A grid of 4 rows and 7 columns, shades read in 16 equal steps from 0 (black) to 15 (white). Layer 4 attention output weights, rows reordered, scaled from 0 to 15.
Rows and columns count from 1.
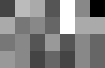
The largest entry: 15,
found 2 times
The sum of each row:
53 66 48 45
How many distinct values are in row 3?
5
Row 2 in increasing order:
6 7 8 10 10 10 15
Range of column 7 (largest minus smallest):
10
